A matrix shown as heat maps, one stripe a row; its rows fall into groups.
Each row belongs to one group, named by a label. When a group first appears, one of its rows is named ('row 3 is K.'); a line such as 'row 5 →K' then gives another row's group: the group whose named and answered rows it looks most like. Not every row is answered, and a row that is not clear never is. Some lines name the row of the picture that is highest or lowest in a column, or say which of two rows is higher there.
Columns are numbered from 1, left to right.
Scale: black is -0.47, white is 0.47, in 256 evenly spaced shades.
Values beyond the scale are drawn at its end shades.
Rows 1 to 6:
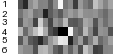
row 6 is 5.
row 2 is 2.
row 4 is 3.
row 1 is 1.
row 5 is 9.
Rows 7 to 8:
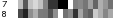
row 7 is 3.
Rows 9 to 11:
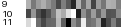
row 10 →9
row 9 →3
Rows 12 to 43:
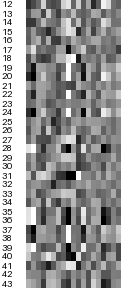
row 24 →1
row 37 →1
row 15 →9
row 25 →2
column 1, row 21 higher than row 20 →Yes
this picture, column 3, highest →31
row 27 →9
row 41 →9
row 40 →3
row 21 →3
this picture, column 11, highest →31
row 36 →5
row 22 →1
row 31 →3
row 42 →5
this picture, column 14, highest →43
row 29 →9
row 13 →2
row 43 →5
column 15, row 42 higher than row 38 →Yes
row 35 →5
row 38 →1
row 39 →5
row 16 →2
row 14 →1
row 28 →5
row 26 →2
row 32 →2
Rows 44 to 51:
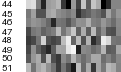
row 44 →5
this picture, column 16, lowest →44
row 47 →9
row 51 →3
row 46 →2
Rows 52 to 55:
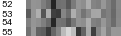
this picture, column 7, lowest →53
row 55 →9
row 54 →2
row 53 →2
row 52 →2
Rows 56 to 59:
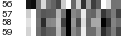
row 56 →1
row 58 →5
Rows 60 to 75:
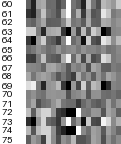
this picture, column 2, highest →69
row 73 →1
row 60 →1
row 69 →5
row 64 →1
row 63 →5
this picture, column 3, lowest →71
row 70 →5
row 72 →3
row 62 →1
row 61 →1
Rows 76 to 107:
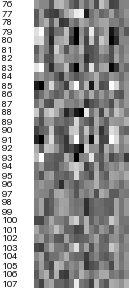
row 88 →3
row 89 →1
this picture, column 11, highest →88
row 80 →5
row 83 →5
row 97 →5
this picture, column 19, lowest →93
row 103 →1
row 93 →5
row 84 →2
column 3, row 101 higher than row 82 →Yes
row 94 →9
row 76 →5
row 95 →1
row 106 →2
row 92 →3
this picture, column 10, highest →77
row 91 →1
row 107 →1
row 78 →2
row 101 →3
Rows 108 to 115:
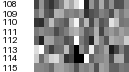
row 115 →5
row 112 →1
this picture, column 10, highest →108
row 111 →9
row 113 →5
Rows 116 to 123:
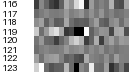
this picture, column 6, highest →119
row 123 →5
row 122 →3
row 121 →9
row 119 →3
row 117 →9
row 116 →9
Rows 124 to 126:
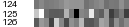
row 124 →9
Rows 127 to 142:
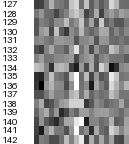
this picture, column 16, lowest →134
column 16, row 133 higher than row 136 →No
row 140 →9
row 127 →1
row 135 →1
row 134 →5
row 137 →1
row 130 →2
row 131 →5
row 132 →1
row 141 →1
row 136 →1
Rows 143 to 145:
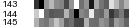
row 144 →5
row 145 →3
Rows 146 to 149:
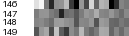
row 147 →2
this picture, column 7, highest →146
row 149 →2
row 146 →5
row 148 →5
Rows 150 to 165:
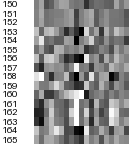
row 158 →5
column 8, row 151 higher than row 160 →No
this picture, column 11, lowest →160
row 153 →3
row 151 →5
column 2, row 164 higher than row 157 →Yes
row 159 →3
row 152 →5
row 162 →1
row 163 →1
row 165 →3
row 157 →1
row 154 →5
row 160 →9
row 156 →3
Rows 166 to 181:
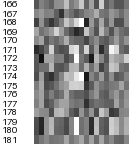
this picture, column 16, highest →171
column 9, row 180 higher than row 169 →Yes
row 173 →1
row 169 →3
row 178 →5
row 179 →1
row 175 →9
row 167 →2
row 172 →1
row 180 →1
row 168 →9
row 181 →9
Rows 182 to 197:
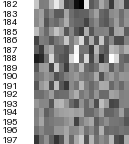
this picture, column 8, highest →188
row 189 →2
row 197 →9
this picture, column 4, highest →188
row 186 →9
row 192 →1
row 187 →1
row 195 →5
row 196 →9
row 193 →5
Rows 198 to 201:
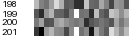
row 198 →3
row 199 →1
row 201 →1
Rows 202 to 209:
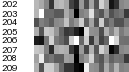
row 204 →9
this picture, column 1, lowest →206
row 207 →5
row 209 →3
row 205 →3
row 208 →5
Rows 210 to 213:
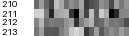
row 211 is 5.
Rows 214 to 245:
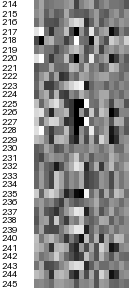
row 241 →5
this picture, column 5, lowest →232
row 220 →5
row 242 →3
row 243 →9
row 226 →5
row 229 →5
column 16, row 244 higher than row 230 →No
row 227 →3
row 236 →2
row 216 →9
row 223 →9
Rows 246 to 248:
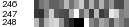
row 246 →9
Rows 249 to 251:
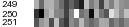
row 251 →2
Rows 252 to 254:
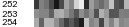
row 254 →3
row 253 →5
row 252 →9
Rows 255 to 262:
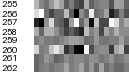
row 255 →3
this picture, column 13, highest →257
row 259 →9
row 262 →9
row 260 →3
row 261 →9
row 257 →1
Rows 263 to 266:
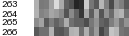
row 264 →3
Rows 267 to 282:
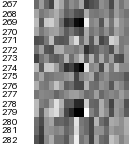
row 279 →3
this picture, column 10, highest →273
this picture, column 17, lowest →273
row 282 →1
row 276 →3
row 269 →3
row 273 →9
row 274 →3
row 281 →1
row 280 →1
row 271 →1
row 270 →3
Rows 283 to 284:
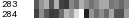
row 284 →9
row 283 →2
